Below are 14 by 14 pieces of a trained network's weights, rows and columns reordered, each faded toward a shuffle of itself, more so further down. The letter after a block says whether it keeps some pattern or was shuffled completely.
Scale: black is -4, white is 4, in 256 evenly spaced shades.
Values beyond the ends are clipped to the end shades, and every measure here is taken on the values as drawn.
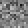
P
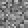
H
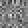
P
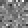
P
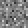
H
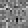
P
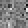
P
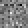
P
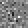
H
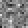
P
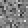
H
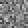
H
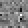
P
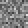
H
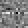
P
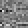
P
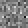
P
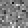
H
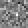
H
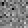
H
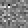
P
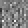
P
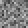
H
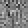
P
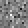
H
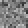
P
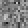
P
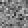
H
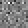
P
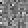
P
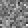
H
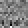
P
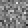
H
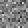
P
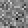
H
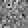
H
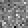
H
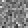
H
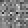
P
